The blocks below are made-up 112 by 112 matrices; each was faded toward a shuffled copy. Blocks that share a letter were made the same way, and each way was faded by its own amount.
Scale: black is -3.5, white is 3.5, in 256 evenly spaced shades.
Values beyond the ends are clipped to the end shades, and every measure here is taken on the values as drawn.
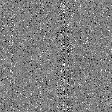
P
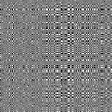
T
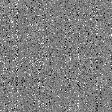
P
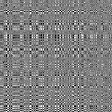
T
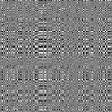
T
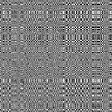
T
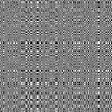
T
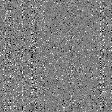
P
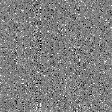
P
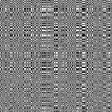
T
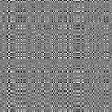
T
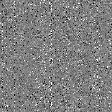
P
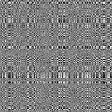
T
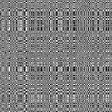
T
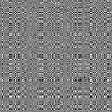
T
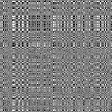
T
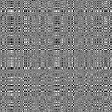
T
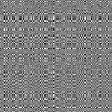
T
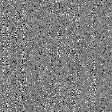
P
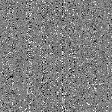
P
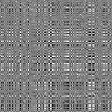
T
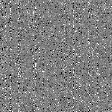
P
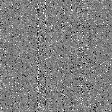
P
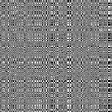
T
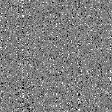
P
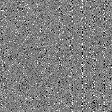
P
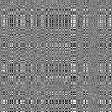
T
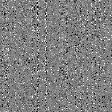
P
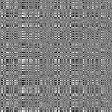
T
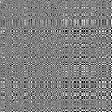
T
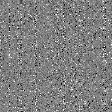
P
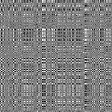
T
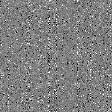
P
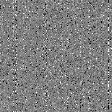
P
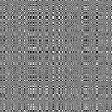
T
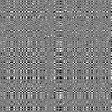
T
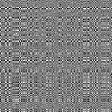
T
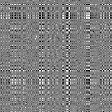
T
